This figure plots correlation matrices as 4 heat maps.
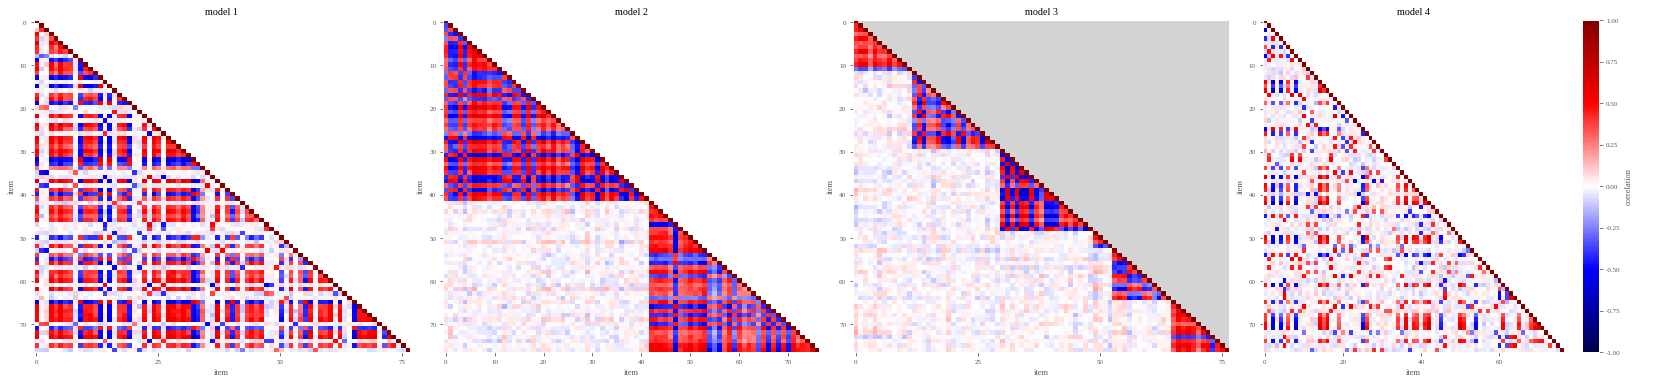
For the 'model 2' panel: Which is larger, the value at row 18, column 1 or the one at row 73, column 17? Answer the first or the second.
the first
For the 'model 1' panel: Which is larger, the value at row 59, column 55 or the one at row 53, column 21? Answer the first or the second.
the second
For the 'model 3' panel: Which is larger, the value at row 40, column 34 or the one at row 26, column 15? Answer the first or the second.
the second
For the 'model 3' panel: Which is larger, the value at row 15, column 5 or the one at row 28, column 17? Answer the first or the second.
the second
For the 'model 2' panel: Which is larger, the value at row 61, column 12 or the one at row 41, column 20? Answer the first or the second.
the second
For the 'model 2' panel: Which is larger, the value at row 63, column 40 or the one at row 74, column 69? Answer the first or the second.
the second
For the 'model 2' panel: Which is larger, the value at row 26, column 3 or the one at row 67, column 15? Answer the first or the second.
the second
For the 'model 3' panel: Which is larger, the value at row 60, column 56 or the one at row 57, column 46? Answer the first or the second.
the second
